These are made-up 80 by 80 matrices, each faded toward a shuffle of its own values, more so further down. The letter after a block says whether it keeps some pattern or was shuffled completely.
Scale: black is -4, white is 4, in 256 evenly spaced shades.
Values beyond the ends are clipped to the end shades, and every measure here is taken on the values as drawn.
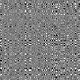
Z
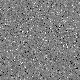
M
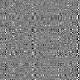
Z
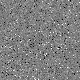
M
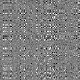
Z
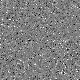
M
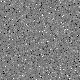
M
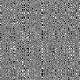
Z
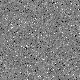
M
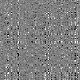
Z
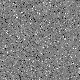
M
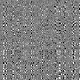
Z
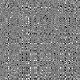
Z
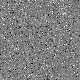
M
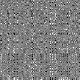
Z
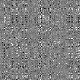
Z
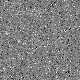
M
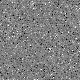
M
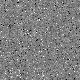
M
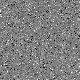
M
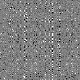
Z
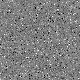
M
